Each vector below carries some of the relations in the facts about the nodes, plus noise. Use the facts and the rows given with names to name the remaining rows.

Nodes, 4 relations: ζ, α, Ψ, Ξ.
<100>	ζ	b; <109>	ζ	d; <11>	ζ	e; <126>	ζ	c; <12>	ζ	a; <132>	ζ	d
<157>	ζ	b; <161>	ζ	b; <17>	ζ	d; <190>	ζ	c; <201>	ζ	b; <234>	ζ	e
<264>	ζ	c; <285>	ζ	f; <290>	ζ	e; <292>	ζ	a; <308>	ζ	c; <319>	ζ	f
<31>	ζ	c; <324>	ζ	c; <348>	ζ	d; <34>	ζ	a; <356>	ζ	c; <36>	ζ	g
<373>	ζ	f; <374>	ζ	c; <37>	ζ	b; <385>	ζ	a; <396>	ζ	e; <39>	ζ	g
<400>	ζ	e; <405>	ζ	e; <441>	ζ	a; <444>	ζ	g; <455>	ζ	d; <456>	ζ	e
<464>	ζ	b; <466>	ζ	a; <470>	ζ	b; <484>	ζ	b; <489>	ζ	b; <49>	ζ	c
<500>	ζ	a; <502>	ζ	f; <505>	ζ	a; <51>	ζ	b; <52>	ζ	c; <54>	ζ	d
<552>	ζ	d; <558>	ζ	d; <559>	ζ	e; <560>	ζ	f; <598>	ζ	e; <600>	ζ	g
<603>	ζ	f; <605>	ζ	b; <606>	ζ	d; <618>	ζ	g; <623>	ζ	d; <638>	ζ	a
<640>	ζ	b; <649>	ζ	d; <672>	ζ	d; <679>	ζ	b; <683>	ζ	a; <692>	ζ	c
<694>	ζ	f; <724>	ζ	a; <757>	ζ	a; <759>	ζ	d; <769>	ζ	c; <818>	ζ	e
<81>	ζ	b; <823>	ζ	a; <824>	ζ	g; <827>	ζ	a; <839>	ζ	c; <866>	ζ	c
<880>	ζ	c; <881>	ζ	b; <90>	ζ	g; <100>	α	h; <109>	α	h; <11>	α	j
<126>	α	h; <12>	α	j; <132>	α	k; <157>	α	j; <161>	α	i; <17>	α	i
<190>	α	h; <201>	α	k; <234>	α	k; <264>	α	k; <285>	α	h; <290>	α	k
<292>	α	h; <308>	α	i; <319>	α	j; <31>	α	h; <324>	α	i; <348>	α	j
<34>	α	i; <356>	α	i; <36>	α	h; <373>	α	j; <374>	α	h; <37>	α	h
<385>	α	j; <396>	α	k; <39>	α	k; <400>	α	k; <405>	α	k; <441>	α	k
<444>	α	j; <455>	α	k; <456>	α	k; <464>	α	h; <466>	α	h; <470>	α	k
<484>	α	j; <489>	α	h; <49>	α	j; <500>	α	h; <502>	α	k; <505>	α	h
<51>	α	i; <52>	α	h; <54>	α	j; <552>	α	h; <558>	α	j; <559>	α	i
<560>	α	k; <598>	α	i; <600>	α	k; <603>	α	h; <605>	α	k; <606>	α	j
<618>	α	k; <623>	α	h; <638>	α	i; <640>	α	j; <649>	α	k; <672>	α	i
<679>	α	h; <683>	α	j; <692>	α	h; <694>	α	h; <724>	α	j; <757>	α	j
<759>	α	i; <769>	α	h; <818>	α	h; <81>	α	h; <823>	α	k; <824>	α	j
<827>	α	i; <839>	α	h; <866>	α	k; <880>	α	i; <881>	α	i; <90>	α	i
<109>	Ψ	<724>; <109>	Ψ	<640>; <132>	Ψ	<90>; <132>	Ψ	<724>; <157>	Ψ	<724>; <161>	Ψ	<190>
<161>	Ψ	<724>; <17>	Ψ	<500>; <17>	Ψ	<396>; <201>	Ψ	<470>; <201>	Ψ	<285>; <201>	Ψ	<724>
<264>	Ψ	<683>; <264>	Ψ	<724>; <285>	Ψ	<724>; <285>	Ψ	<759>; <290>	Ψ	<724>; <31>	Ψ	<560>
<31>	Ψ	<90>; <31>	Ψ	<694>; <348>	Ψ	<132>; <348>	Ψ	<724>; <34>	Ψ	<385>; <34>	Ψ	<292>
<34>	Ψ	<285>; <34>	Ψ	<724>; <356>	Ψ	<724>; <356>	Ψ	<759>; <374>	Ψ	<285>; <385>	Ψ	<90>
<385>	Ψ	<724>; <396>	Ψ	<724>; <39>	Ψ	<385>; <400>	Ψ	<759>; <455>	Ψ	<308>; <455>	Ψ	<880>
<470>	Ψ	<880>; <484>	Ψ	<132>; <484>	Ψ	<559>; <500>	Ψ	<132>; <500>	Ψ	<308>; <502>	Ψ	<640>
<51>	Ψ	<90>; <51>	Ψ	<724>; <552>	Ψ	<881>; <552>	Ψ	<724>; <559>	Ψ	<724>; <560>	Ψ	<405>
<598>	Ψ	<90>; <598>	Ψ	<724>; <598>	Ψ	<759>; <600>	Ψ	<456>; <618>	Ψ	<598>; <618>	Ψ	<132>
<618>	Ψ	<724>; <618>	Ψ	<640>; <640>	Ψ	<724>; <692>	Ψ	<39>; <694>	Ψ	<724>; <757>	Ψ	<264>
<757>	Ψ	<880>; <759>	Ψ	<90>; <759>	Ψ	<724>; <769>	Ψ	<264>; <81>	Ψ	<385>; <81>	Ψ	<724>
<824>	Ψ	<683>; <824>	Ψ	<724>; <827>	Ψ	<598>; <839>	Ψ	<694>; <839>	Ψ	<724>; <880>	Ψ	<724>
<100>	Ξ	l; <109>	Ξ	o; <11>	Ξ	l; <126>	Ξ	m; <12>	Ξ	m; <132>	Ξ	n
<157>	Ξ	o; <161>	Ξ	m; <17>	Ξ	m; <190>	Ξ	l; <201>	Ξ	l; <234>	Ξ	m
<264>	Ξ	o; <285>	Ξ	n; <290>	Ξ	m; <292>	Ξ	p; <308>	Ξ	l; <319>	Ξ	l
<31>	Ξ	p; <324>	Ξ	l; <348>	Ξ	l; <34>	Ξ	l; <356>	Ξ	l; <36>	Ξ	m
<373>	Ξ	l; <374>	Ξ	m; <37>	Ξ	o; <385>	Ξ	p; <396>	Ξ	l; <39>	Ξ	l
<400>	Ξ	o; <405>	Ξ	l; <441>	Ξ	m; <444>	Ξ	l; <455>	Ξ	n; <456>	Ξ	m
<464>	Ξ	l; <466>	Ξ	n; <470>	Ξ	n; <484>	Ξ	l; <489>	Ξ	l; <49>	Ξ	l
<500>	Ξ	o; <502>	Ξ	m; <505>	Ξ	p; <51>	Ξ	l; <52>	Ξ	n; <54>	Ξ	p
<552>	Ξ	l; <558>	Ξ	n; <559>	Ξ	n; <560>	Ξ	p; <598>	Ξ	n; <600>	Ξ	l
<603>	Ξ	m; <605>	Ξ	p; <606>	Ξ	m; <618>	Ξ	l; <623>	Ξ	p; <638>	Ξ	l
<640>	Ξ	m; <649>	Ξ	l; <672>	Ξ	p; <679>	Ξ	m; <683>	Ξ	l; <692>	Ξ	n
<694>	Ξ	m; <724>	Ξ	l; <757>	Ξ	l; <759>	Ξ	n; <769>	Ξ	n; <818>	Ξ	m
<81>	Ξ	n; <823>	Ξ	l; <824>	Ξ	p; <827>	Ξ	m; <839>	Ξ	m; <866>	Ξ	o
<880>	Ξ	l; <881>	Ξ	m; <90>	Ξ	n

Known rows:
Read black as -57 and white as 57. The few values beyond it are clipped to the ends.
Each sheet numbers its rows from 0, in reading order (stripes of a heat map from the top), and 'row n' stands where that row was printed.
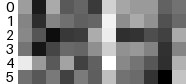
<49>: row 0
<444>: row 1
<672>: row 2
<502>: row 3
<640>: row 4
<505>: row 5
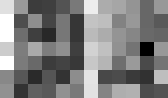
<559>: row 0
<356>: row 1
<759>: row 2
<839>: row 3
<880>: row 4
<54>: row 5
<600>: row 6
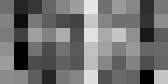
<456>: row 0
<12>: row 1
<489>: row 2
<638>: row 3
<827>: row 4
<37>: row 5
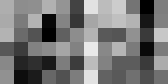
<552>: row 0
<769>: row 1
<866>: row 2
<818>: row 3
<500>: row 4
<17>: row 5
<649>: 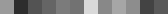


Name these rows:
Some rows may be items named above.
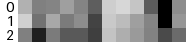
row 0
<694>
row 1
<839>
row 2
<683>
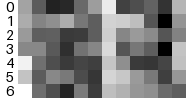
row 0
<605>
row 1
<694>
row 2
<558>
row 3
<37>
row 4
<385>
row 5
<724>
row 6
<759>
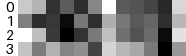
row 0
<824>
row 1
<500>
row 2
<264>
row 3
<839>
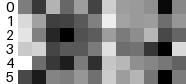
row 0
<126>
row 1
<559>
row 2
<470>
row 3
<109>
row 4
<759>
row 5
<603>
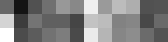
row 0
<405>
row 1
<34>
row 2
<51>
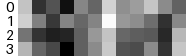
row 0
<90>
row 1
<290>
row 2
<560>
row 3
<866>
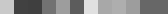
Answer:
<618>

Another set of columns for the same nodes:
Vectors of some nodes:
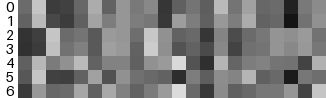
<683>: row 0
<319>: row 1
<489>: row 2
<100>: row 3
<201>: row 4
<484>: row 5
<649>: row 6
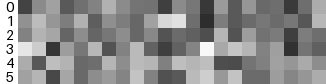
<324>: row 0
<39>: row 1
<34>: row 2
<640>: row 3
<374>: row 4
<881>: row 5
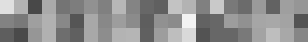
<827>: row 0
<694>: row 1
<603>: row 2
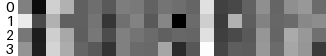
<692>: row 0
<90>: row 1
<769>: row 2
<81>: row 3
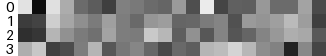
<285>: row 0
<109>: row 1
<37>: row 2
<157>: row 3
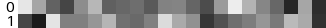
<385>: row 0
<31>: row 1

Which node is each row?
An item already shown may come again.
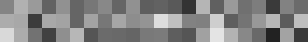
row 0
<34>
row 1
<441>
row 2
<385>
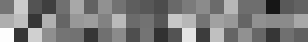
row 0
<348>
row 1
<17>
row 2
<759>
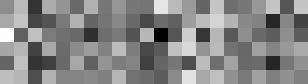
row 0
<502>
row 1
<157>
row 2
<598>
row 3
<881>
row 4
<683>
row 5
<161>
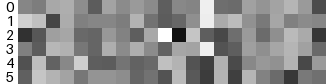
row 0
<694>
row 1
<161>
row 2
<500>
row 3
<839>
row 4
<396>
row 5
<880>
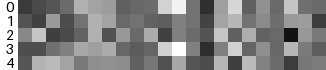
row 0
<605>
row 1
<672>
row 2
<757>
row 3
<560>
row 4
<880>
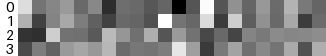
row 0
<559>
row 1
<132>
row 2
<190>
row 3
<866>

